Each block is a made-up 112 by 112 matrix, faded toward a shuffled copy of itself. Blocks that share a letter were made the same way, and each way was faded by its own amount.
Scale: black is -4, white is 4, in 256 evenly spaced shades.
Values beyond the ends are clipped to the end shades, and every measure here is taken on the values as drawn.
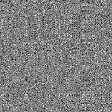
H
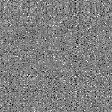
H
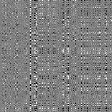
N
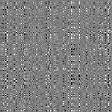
N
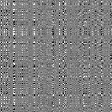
N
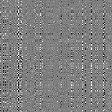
N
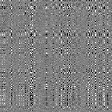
N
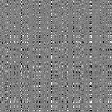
N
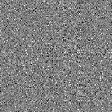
H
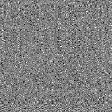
H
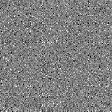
H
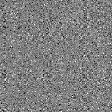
H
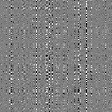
N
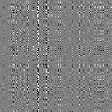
N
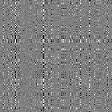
N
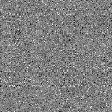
H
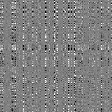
N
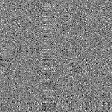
H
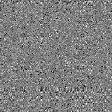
H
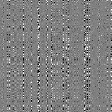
N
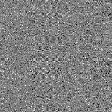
H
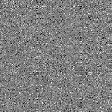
H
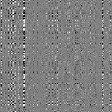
N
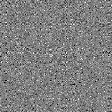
H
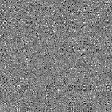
H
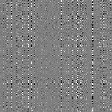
N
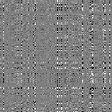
N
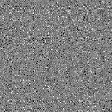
H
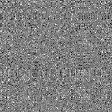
H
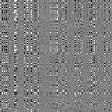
N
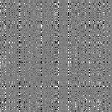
N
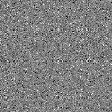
H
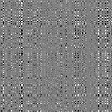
N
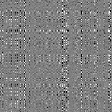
N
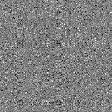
H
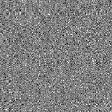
H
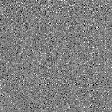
H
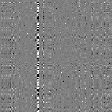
N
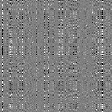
N
